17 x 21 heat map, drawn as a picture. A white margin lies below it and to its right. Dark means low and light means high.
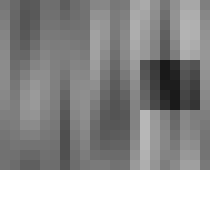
On average the colour sits 50% of the way up the scale. The ninth with the lowest average is the middle right. An odd patch, lower than its surroundings, sits in the middle right. There is no overall slope.
